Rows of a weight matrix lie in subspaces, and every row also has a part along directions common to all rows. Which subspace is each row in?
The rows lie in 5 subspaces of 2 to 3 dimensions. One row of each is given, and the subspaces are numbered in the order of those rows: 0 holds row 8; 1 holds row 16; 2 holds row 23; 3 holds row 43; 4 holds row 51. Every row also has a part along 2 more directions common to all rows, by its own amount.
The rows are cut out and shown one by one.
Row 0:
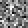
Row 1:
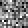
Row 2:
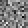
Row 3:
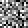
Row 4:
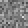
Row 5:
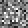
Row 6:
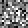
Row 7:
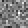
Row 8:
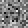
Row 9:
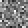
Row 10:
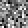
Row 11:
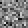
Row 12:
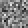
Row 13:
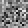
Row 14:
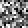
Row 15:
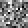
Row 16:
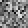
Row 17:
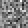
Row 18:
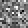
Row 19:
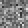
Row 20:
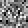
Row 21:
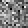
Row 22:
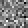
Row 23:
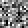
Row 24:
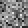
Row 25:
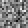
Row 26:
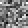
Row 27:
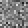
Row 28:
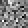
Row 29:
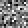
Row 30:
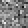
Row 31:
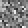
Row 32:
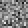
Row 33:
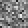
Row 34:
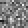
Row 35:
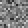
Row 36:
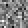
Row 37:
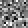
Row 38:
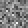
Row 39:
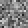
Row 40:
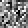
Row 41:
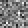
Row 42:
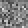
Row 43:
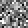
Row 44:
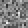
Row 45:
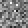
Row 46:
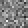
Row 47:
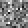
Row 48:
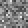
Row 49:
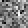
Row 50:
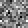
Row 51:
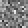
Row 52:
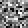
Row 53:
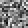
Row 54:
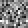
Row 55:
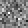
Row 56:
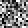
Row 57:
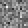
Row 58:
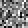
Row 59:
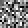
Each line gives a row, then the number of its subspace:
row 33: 1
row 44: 2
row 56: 3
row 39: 3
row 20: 3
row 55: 3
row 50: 3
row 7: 0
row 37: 0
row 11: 0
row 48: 3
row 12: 2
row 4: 4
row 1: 3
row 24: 1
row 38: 1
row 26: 2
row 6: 0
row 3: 4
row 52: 0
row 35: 3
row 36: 3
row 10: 3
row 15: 2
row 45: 4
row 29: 0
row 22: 1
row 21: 1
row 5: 0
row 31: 4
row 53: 2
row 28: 4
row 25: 2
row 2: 4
